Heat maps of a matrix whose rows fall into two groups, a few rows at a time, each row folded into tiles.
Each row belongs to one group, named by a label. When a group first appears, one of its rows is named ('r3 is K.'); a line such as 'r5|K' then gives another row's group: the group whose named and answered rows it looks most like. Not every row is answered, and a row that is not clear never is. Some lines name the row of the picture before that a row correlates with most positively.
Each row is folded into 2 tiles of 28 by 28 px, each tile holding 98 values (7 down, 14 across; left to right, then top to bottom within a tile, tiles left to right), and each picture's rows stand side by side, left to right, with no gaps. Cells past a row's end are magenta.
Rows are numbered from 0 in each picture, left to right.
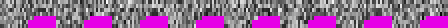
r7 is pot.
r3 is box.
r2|box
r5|box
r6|box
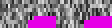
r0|pot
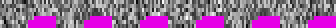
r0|pot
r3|pot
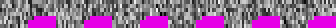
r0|box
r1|box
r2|pot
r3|pot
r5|pot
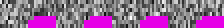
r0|box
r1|pot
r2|pot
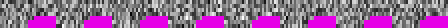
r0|box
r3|pot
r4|pot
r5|box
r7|box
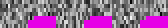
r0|pot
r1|box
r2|pot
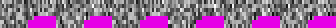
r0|pot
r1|pot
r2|pot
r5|pot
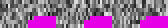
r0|pot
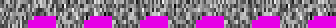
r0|box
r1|pot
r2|pot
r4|pot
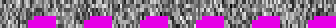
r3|pot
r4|pot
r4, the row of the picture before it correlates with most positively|3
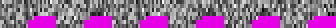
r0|pot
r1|box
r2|pot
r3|box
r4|box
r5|pot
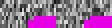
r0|box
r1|box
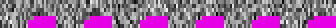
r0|box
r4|pot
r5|box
